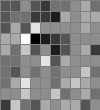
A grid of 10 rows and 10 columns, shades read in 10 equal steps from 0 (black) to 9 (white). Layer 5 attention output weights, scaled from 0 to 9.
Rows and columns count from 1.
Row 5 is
6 4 7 3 5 1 3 5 6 2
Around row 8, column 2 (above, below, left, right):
3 5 4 8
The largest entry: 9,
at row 4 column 3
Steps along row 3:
up down up down same same same up down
